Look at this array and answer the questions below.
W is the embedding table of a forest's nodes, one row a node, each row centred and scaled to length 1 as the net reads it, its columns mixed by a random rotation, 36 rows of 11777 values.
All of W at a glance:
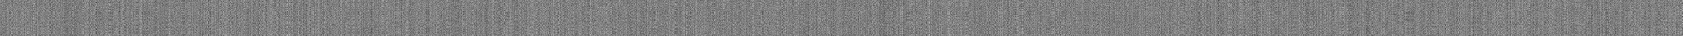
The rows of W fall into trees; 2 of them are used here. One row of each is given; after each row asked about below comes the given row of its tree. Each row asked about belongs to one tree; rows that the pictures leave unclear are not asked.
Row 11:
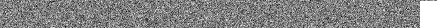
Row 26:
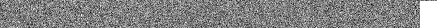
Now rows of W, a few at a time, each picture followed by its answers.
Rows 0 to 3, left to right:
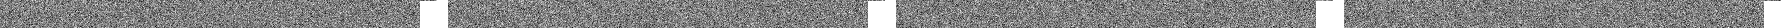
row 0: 26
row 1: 26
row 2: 11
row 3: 26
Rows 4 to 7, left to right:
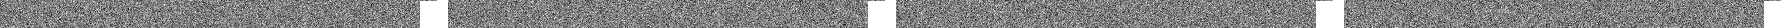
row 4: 26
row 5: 26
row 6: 26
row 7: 11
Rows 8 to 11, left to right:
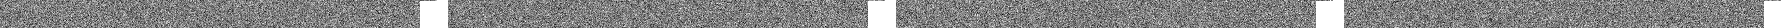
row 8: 26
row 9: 11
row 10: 26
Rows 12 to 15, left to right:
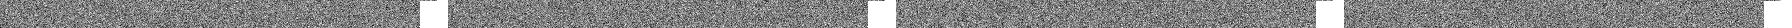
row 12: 11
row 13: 11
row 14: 11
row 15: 26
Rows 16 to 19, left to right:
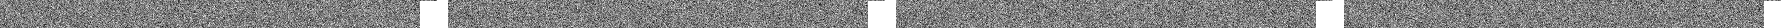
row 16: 11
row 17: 26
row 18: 26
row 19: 11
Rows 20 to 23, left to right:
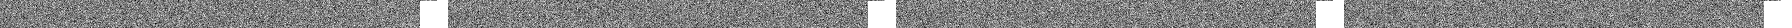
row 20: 11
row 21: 26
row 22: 26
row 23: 26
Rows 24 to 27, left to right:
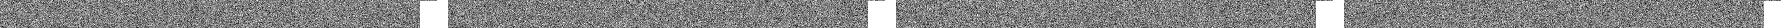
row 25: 11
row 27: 26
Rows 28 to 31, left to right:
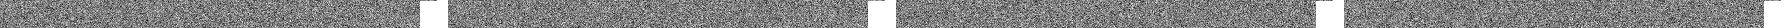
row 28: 11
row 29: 11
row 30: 26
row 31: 11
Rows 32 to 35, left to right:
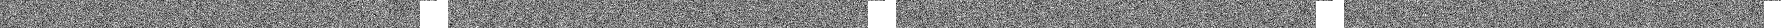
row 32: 11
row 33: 11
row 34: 26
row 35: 26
